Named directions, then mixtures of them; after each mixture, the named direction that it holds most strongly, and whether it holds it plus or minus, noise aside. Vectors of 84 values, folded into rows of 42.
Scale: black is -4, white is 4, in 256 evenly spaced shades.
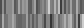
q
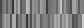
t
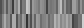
t, plus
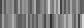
q, plus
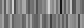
q, plus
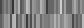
t, plus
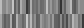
t, minus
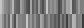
t, minus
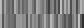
q, minus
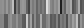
t, minus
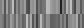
t, minus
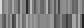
t, minus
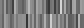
q, minus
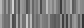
t, minus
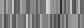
t, minus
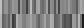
q, minus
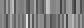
t, minus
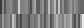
q, plus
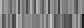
q, minus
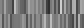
q, minus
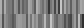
q, minus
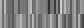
q, minus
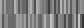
q, minus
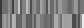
t, plus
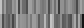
q, minus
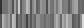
t, plus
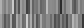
t, minus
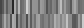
t, plus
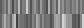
t, plus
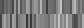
t, plus
